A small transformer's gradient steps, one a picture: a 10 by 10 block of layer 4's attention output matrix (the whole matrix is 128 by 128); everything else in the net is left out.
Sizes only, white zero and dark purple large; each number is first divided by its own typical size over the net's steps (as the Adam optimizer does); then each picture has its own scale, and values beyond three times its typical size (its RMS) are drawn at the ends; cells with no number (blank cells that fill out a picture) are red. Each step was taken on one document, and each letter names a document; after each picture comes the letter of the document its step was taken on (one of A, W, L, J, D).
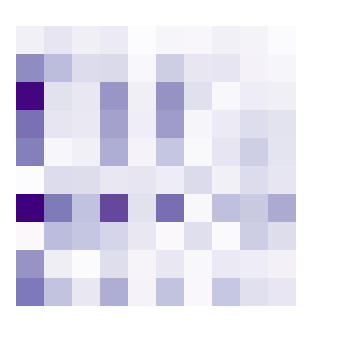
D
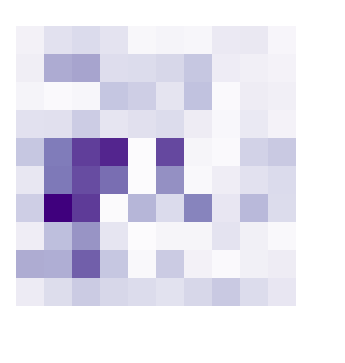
D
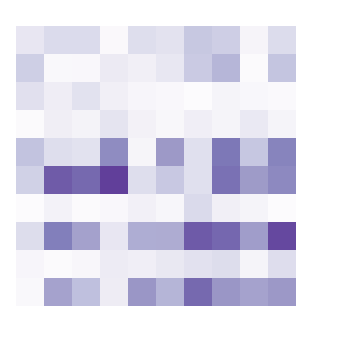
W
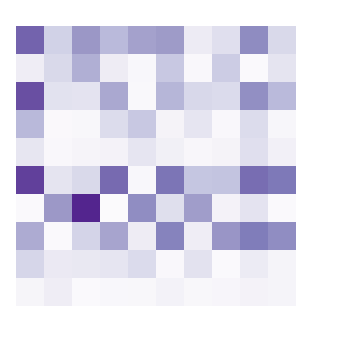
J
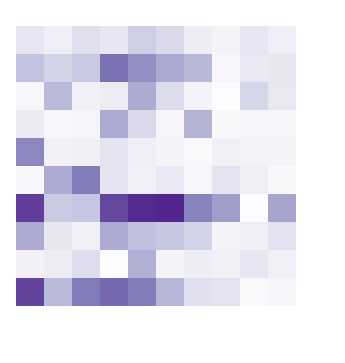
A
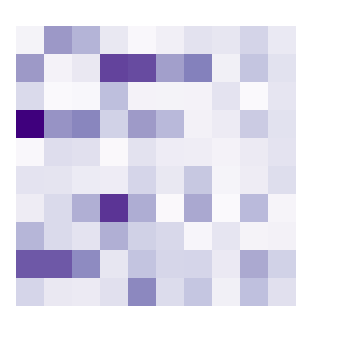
A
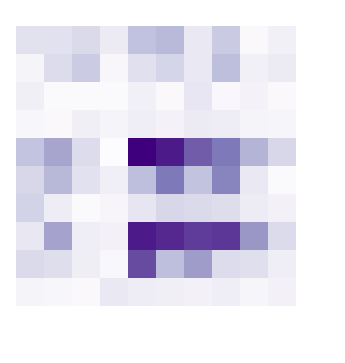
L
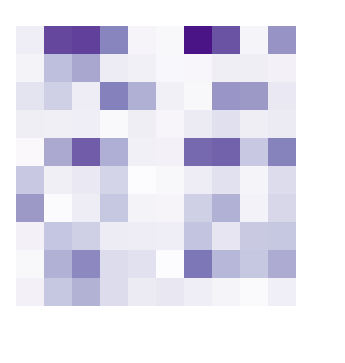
W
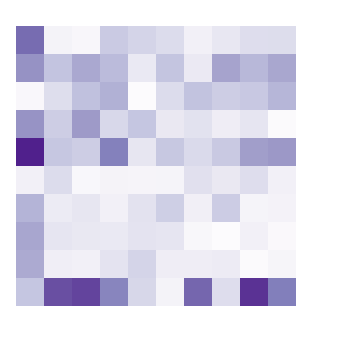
L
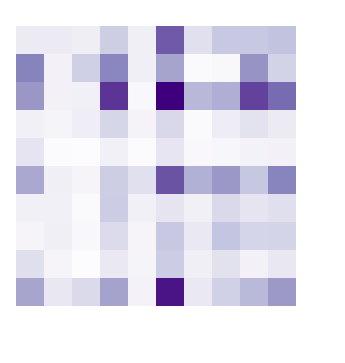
J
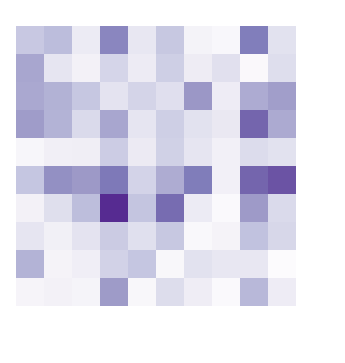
J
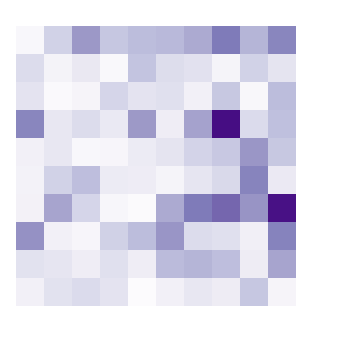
W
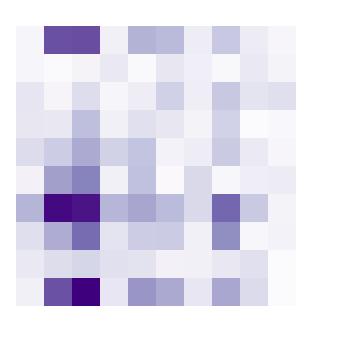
J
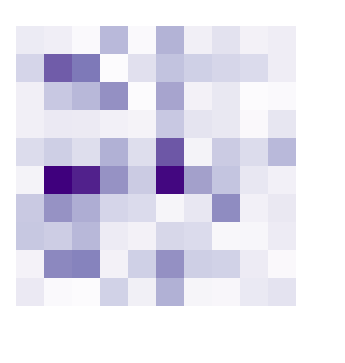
D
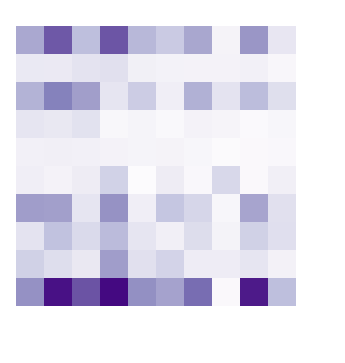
D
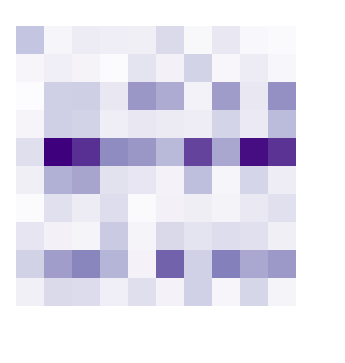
L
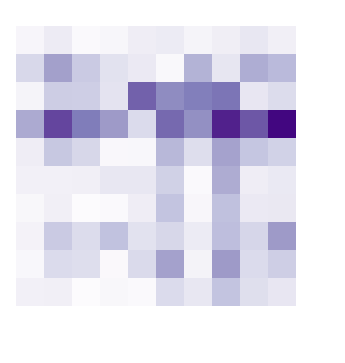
L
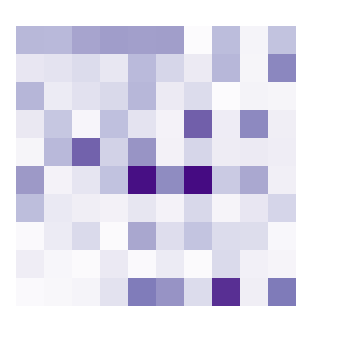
L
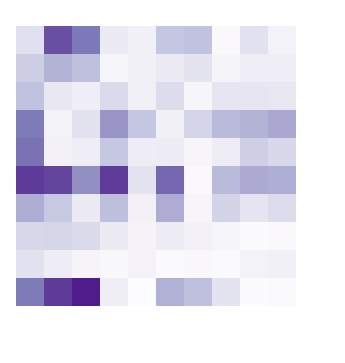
D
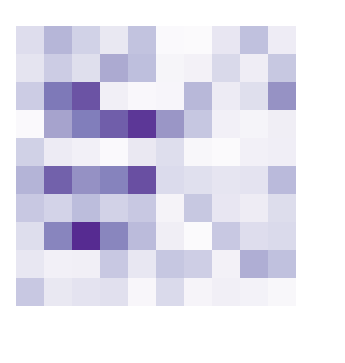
A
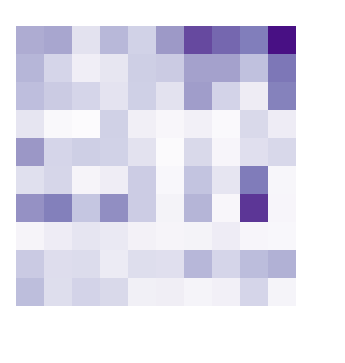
W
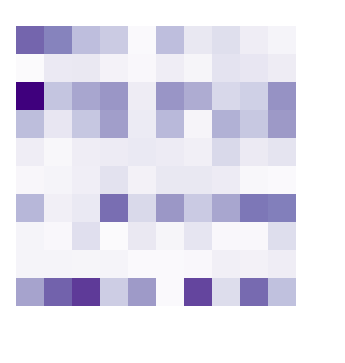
D
